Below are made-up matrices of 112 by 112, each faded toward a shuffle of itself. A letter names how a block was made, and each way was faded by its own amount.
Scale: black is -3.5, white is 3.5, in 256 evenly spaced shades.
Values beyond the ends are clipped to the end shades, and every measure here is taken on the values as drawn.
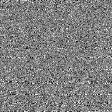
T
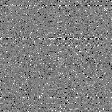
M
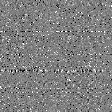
M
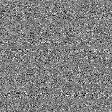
T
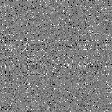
M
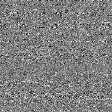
T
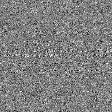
T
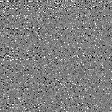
M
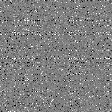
M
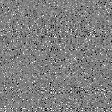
M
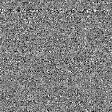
T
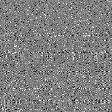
M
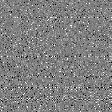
M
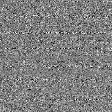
T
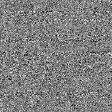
T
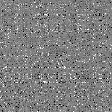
M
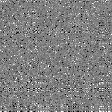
M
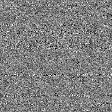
T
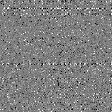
M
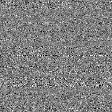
T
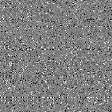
M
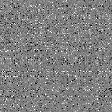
M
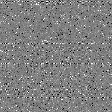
M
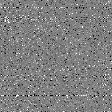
M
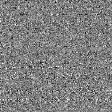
T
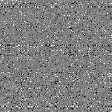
M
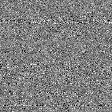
T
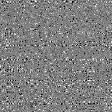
M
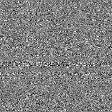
T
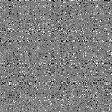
M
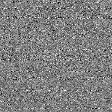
T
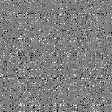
M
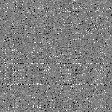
M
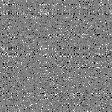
M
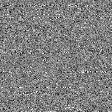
T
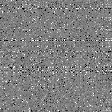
M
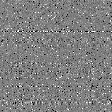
M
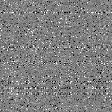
M
